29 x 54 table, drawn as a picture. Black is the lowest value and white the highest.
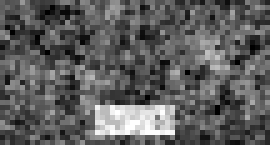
The field is mottled with small blotches. The bottom middle is the ninth with the highest average. An odd patch, higher than its surroundings, sits in the bottom middle.
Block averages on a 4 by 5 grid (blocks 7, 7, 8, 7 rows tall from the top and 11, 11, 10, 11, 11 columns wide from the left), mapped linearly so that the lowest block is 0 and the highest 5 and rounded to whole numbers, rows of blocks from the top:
01111 | 00021 | 11111 | 02510
